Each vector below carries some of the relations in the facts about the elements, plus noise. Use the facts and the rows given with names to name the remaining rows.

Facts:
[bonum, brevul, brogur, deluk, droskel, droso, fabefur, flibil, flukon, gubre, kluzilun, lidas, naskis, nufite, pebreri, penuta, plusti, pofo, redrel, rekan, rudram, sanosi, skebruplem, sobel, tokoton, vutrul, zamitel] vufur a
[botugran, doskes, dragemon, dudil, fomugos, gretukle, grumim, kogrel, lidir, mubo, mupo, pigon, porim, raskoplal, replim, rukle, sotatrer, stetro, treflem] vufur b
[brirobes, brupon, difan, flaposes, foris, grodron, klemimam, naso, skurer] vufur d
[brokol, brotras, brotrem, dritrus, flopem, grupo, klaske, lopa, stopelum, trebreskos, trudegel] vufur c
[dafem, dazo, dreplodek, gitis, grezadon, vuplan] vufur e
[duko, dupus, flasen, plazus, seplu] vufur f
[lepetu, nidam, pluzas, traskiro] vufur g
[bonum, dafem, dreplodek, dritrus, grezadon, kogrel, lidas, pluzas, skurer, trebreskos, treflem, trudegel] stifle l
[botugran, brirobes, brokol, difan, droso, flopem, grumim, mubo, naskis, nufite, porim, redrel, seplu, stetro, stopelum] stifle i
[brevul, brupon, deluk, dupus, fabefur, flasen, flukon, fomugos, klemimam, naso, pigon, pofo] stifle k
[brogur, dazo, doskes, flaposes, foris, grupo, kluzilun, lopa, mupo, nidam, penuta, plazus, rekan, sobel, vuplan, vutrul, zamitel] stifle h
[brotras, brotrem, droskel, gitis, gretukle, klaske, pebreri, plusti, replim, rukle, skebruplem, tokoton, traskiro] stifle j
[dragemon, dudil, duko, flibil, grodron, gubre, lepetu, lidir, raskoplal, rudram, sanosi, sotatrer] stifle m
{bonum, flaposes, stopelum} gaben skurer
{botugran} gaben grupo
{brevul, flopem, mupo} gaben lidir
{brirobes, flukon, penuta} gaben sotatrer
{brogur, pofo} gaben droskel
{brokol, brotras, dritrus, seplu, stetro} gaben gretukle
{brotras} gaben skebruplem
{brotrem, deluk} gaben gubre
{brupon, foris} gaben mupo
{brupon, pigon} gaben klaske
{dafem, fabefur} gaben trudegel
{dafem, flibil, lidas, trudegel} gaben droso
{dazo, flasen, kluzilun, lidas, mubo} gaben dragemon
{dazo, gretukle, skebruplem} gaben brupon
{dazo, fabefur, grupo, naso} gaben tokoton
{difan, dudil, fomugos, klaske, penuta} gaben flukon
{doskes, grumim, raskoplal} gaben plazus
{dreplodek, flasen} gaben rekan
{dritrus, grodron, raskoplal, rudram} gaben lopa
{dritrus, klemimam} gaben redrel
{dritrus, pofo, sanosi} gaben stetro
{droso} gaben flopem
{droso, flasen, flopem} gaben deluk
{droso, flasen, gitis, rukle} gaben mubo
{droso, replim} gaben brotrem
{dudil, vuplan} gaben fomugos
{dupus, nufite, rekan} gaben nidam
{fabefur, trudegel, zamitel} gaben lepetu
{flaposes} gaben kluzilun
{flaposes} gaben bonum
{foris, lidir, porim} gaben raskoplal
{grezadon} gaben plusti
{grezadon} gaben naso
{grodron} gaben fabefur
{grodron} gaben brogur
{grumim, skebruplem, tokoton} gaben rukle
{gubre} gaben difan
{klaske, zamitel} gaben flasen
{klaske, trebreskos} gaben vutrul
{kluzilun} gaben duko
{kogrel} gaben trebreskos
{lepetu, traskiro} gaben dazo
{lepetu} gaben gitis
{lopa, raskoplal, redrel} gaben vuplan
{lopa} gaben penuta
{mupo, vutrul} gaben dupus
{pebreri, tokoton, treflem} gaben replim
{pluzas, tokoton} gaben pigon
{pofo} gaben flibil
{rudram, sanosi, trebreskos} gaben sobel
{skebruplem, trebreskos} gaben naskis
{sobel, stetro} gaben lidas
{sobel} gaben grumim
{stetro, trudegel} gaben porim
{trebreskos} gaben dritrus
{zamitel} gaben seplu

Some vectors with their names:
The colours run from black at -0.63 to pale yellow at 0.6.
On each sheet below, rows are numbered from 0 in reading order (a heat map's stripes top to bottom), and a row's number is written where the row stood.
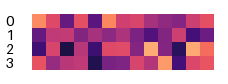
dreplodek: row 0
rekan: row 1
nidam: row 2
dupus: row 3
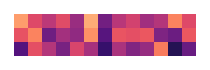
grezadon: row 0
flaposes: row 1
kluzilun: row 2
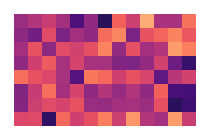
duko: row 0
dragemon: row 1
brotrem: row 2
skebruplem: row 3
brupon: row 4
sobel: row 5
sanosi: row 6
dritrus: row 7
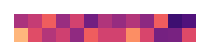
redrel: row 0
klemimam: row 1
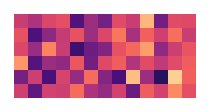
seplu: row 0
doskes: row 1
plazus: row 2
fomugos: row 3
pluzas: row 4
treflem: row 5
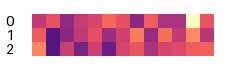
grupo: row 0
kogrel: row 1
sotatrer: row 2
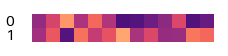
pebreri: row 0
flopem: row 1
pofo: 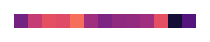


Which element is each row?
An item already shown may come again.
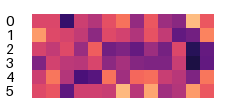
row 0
klaske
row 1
difan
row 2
penuta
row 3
brevul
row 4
skurer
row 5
lopa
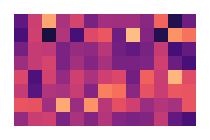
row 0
droskel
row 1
nidam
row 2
rekan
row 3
vutrul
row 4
pigon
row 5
lidir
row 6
dafem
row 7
vutrul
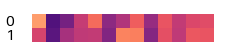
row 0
dudil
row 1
lidir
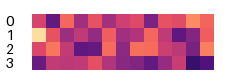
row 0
replim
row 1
brirobes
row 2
skurer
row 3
zamitel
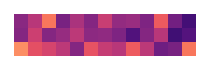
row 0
naskis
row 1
nufite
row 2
difan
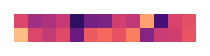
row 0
dupus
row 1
vuplan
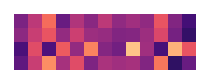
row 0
naskis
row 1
skebruplem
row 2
traskiro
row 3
droskel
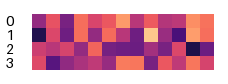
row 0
trudegel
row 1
lepetu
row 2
penuta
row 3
mupo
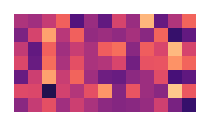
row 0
flasen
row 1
brogur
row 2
rukle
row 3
replim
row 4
fabefur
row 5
klaske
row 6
skebruplem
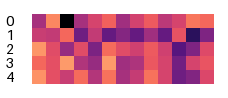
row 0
stopelum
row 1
flukon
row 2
foris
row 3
naso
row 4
grodron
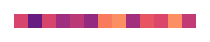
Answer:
gretukle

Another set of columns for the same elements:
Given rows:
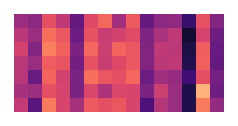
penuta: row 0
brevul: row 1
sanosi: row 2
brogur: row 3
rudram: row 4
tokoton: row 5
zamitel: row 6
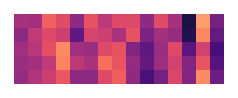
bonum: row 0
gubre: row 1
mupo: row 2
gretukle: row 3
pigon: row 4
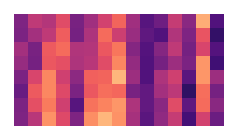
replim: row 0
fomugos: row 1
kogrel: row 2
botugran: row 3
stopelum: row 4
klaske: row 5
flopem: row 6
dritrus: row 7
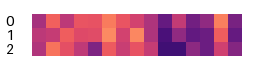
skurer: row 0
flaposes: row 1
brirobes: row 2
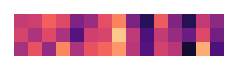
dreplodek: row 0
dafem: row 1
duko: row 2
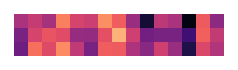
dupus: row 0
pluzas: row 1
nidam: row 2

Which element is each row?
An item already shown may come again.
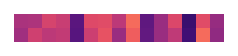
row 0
redrel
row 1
flukon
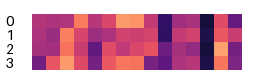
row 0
seplu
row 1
nufite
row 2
pebreri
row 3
klaske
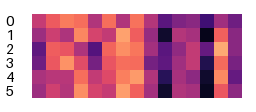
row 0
foris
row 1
dupus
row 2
brotrem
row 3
klaske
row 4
flasen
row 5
dupus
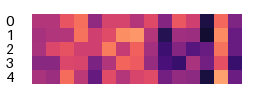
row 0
naskis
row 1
flasen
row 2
naso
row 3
dudil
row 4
pebreri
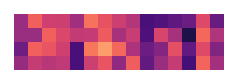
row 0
difan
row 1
rekan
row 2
lopa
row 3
flukon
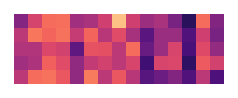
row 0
traskiro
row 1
brupon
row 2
redrel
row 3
vutrul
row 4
klemimam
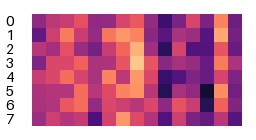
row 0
pigon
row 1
grupo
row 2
grezadon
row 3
lepetu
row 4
grodron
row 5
flasen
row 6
naskis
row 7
vuplan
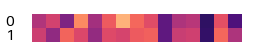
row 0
plazus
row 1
skebruplem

